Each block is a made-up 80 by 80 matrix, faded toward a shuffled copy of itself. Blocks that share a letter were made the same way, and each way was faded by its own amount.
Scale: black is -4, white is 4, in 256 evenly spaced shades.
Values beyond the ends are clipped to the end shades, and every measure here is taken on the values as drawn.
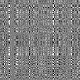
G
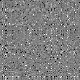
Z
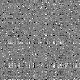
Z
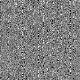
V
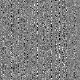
V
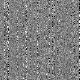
V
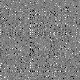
Z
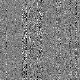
V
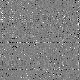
Z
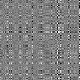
G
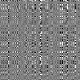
G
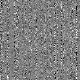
V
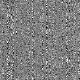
V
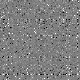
Z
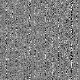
V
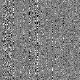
V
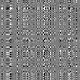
G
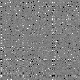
Z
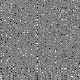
Z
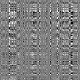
G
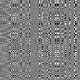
G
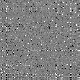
Z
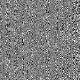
V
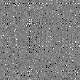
Z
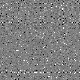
Z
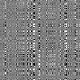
G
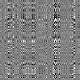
G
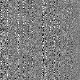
V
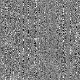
V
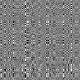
G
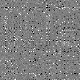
Z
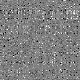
Z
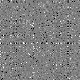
Z
